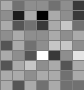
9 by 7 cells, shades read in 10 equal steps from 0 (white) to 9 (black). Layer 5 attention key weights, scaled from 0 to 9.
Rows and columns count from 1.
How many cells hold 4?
15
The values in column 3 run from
2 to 6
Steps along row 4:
down up same down up down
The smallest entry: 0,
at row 6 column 4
